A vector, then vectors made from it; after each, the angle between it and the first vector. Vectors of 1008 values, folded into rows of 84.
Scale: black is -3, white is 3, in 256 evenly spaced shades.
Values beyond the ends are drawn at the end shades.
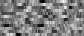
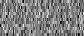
orthogonal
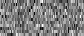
partly opposed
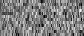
partly aligned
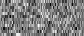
partly opposed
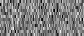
orthogonal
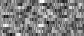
nearly opposite
